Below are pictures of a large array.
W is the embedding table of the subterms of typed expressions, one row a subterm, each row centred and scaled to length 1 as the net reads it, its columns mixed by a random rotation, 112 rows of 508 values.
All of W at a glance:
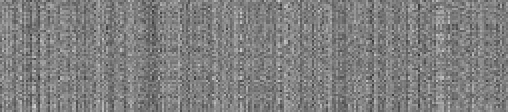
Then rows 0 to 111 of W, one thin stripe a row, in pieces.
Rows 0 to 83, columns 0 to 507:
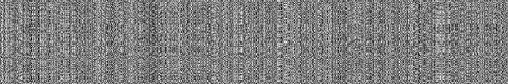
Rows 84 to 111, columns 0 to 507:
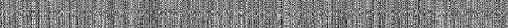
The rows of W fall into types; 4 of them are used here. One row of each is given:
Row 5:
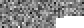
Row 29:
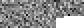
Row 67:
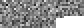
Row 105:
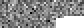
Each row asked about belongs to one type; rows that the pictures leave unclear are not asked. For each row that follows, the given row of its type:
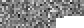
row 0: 67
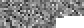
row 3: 5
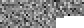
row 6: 29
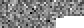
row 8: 105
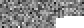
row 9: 5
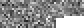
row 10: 29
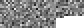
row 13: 67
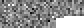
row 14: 105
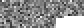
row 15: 5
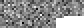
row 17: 105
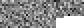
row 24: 29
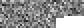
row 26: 29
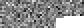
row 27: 67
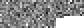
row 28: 67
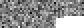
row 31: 5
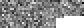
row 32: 29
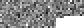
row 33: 67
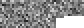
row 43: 29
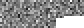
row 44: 67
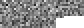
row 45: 67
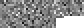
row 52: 105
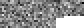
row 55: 29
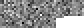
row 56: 105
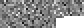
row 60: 105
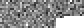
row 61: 67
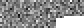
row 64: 67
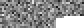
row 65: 67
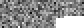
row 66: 5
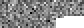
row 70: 105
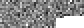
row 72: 67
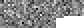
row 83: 105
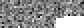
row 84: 5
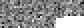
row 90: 5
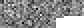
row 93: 105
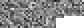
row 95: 29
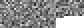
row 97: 67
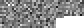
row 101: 67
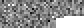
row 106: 105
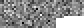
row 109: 105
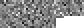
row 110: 105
